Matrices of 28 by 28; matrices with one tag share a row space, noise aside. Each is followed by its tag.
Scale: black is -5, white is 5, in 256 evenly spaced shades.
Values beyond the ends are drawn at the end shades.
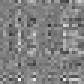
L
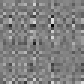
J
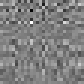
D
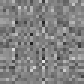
D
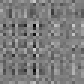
J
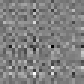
J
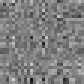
D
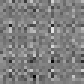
J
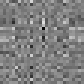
D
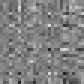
L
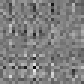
J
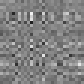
D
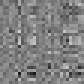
L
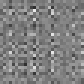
J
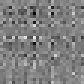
J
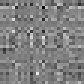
D
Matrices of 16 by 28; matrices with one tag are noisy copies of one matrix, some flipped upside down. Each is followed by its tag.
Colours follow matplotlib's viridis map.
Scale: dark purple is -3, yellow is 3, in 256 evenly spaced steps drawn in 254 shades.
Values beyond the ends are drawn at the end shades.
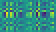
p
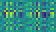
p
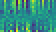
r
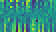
r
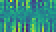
r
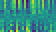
r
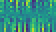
r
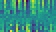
r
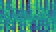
r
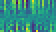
r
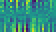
r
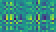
p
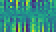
r
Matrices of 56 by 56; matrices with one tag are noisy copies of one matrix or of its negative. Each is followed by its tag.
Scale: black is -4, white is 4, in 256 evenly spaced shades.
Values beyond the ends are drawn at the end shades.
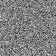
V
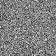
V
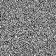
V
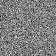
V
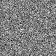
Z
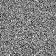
V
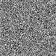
Z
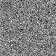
Z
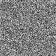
Z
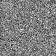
Z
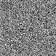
Z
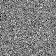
V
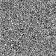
Z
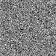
Z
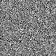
Z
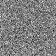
V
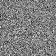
V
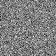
V
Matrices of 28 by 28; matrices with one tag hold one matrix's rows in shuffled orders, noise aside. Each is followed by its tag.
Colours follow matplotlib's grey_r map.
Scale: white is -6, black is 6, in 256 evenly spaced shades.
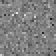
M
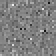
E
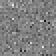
E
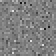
E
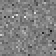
M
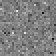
M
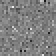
E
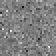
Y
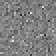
E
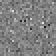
E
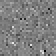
E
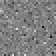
M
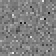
E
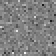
M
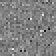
E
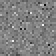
E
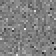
M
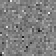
Y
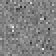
E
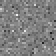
M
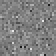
E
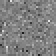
Y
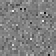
E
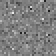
E
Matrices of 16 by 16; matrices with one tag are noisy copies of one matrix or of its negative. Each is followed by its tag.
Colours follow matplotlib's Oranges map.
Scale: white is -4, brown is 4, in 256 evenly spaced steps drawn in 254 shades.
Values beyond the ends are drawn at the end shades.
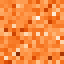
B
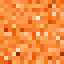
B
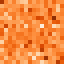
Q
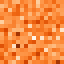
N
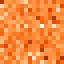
Q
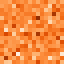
B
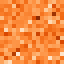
B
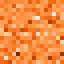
B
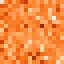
Q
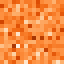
N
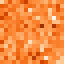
Q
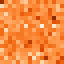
Q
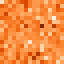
Q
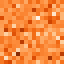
B
